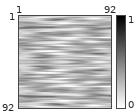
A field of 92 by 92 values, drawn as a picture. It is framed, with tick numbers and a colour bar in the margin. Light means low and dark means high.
Mirror symmetry: top to bottom. Grain: streaks across. Average level on the scale: 30%. Slope: none.
